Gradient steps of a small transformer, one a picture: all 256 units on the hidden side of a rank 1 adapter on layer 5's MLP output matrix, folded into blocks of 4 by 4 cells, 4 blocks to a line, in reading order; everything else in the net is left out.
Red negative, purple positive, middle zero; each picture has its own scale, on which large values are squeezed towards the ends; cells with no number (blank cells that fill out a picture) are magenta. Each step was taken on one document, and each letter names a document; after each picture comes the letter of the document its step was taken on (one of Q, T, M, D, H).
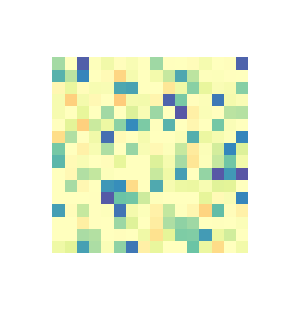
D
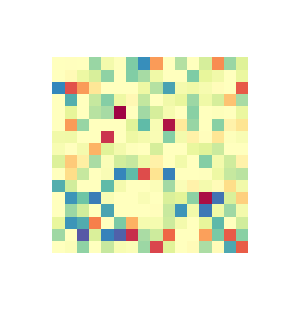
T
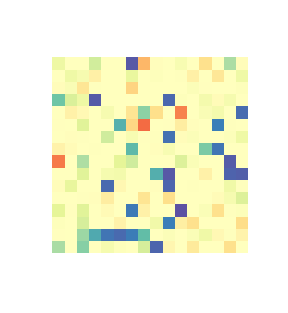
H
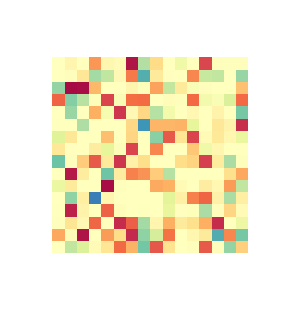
T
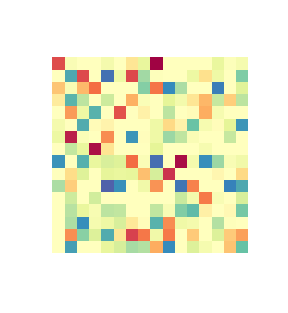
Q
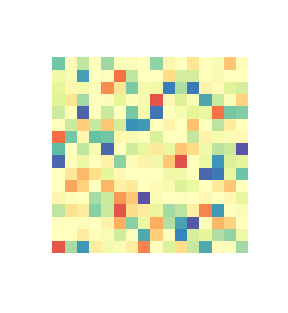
D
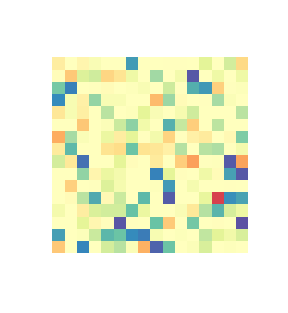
H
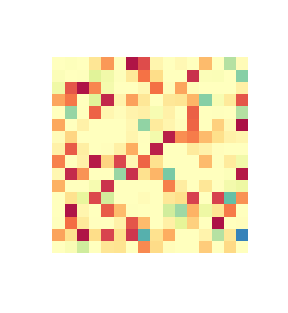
T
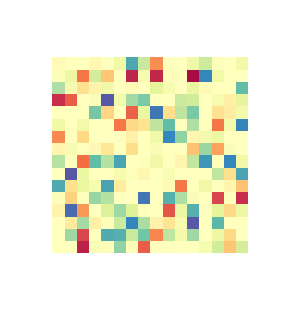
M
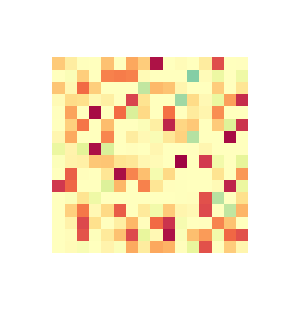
Q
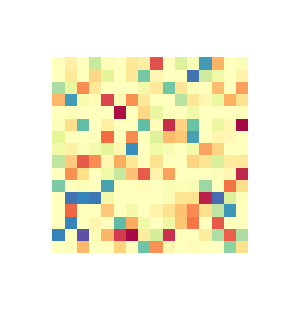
T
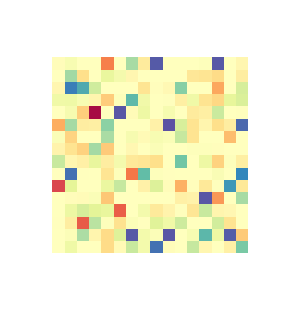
Q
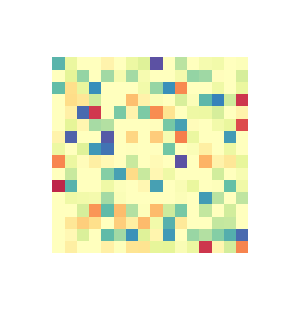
Q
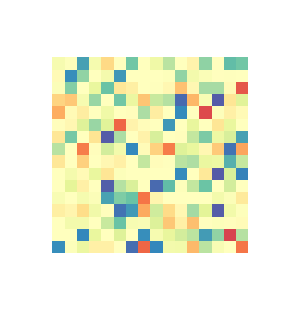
D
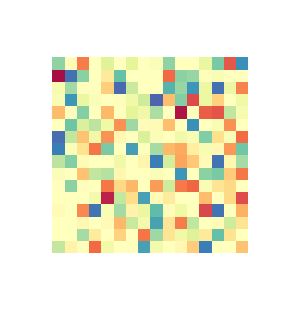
D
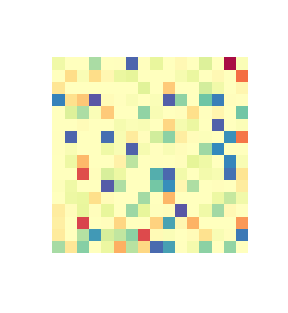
H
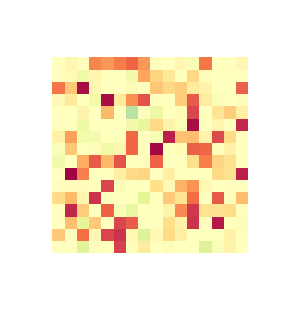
M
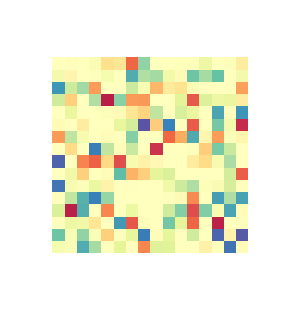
M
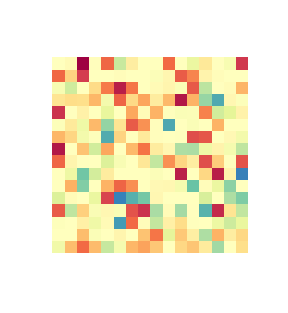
D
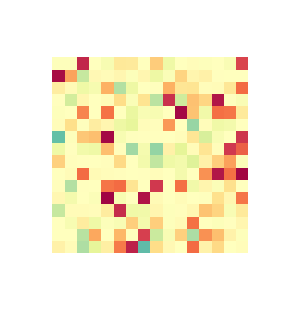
D
